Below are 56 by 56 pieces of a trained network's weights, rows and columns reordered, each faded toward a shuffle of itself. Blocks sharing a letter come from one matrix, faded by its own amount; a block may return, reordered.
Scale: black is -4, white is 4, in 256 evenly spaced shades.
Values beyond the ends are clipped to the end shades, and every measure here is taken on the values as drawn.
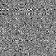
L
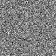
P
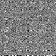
L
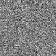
P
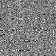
L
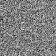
P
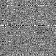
L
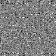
L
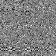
L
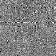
L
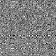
L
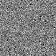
P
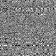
L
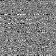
L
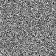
P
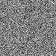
P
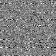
L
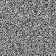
P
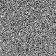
P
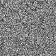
P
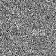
P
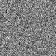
P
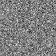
P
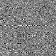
L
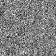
P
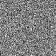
P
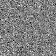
P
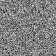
P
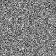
P
